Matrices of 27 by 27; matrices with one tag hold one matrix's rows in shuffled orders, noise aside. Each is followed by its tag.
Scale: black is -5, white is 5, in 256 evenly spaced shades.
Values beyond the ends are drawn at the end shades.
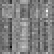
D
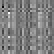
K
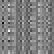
K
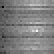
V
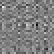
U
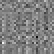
U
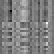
D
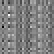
K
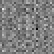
U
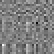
U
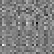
U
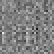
U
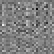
U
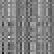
K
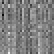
K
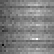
V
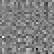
U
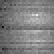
V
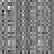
K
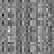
K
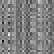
K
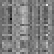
D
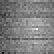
V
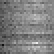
V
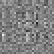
U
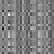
K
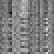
D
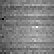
V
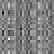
K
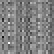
K
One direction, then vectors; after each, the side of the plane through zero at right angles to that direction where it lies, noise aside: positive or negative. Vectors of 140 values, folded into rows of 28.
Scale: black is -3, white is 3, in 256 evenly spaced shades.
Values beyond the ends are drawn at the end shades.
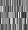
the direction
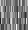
positive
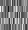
positive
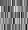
positive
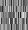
negative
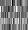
positive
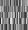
positive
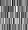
positive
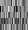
negative
